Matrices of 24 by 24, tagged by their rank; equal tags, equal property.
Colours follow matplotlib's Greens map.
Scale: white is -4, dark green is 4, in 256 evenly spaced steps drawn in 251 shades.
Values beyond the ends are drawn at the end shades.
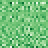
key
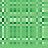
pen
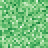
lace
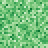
lace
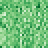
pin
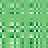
pen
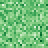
pin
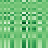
pen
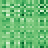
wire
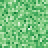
lace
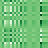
pen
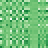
wire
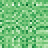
key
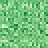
pin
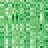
key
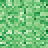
pin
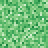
lace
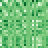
wire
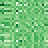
key
